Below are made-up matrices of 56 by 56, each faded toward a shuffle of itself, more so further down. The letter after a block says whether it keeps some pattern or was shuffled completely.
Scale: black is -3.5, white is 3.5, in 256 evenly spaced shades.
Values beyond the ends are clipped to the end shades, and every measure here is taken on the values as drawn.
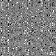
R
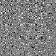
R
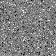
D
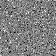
D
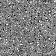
D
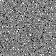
D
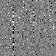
R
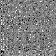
R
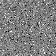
D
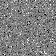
D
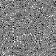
R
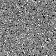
D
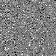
R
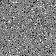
D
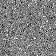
D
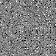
R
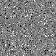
R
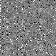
R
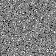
D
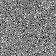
D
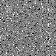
R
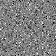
R
